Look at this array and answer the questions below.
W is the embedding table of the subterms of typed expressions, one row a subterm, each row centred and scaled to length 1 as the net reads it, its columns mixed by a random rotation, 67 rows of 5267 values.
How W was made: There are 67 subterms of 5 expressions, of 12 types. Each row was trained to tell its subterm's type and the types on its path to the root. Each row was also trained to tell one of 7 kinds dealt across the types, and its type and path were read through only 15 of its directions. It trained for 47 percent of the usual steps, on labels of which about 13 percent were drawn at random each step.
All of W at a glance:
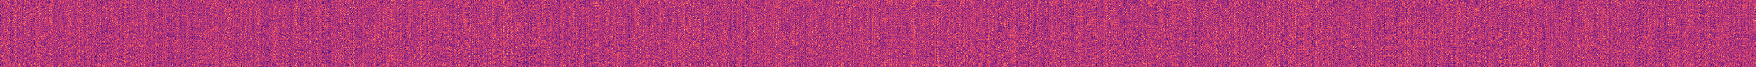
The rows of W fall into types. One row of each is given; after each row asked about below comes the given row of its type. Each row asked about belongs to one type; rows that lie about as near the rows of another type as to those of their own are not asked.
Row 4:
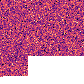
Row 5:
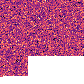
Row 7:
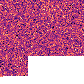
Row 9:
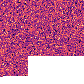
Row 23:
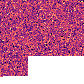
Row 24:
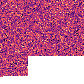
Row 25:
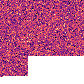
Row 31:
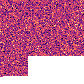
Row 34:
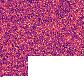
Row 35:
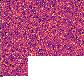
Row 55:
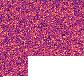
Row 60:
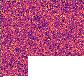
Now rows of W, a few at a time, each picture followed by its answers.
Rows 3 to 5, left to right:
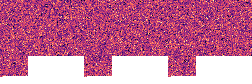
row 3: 34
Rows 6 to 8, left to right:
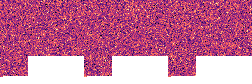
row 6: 34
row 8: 24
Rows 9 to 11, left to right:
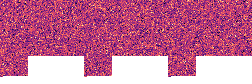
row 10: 24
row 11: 9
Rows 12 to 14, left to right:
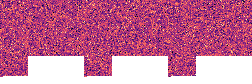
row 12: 60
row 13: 24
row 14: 31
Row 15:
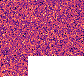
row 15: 4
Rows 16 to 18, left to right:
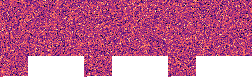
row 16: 34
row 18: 35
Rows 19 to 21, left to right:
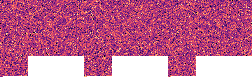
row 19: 60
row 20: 24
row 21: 60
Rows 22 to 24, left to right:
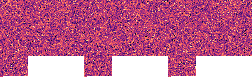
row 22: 24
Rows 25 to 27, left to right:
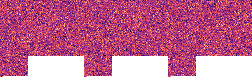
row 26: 7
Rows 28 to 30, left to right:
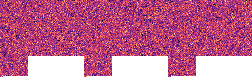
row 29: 34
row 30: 34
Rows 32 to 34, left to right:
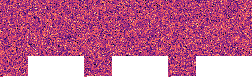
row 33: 60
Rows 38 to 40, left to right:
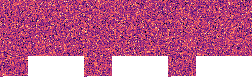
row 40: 35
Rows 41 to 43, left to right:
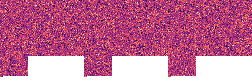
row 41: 23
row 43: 60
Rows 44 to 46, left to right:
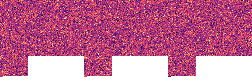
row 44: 34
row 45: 5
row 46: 9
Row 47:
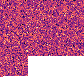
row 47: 7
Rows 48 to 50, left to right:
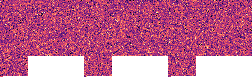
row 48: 60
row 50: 35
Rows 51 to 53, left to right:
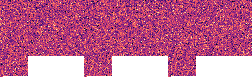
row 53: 23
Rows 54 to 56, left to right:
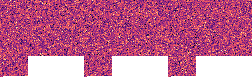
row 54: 24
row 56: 9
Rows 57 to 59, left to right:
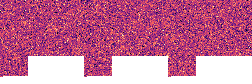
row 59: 4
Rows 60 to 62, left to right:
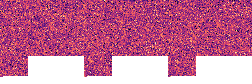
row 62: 35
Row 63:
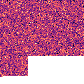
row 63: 7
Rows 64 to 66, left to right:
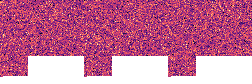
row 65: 23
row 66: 7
